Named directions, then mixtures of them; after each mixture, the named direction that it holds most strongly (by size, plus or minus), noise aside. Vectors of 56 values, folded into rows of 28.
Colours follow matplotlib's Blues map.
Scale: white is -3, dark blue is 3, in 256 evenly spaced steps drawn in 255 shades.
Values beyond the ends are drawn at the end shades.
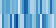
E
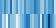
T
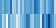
T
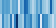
E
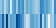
T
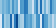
E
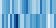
E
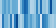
E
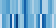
E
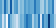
T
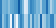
E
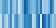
E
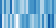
T
